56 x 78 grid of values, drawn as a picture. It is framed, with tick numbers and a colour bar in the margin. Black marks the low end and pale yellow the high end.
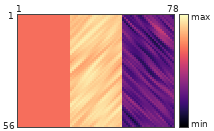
The table splits into one row of 3 panels. Panel 1,1: high, flat. Panel 1,2: very high, slanting up to the right, faint in contrast. Panel 1,3: low, slanting down to the right.
